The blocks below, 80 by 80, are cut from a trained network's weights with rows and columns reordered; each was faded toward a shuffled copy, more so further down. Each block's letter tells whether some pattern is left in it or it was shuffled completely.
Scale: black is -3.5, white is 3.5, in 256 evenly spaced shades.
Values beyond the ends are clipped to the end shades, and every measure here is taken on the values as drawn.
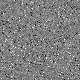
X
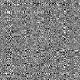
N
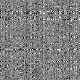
N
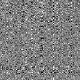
N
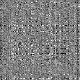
N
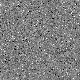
X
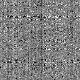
N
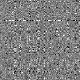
N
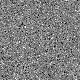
X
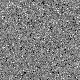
X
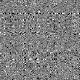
N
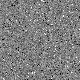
X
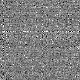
N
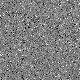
X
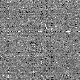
N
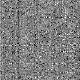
N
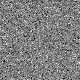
X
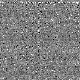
N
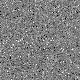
X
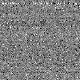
N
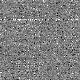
N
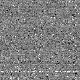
N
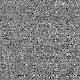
N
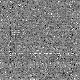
N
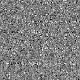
N
